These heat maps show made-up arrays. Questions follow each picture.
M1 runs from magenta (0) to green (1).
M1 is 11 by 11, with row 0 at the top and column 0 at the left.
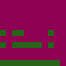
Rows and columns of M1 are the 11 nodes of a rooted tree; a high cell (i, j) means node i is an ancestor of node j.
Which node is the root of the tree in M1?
10
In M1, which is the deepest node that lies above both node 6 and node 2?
7
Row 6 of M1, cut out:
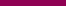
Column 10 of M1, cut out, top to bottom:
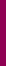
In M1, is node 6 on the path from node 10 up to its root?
no
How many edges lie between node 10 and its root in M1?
0
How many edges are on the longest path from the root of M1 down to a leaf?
3
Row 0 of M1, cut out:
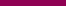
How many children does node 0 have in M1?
0
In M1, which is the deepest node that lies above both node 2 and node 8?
5
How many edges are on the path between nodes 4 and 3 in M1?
3
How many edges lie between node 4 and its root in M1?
2
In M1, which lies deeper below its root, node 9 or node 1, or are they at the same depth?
the same depth
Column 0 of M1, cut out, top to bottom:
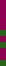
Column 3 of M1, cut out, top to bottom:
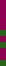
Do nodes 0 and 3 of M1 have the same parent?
yes
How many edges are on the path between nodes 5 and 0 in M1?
1
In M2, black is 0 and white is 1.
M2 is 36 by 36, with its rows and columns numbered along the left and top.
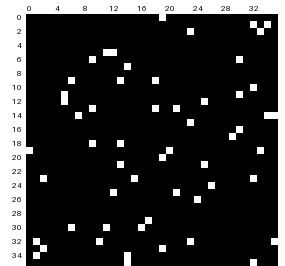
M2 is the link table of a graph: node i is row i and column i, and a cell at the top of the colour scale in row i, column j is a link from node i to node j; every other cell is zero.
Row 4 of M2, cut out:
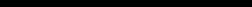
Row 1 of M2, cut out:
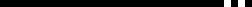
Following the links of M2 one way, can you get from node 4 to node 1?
no
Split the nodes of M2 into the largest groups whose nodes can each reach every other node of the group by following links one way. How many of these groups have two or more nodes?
4
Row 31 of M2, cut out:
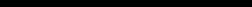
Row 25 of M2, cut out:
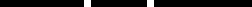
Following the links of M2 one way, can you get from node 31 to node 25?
no
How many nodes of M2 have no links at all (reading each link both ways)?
7
